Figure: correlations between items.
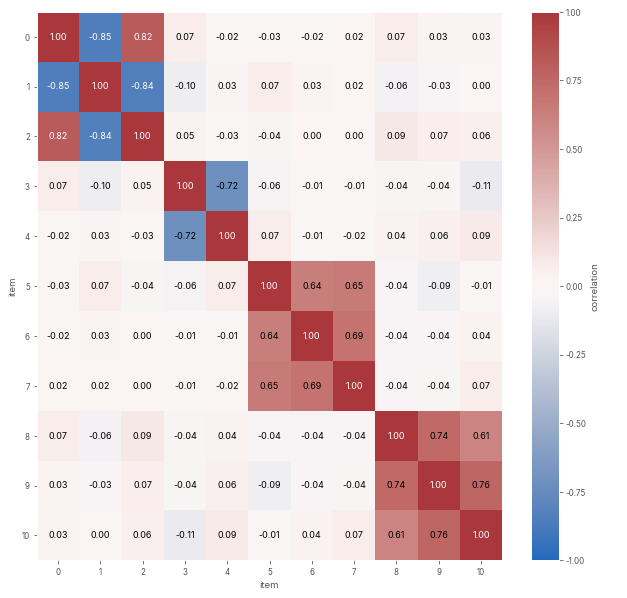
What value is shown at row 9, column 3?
-0.04
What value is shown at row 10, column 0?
0.03
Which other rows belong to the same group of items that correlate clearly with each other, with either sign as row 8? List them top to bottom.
9, 10
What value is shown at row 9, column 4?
0.06
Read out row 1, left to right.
-0.85 1.00 -0.84 -0.10 0.03 0.07 0.03 0.02 -0.06 -0.03 0.00
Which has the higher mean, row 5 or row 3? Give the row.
5
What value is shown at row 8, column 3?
-0.04
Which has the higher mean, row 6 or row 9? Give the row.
9
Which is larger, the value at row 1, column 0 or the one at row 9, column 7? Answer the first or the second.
the second
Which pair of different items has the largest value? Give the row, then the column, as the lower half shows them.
2, 0
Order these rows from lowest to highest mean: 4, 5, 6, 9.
4, 5, 6, 9
